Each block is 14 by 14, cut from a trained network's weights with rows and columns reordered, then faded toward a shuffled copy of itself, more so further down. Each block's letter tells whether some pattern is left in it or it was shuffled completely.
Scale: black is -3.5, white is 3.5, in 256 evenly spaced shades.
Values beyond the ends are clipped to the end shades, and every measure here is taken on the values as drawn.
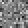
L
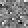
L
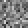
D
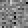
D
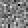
L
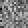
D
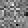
D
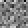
D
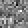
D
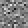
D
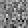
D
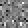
L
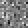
D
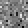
L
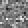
L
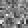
D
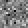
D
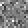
L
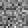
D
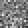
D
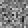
L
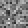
D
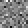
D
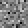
L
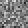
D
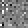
D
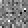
L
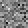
L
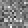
D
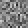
D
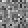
D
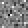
L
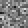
L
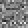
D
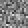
L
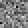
L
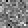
L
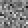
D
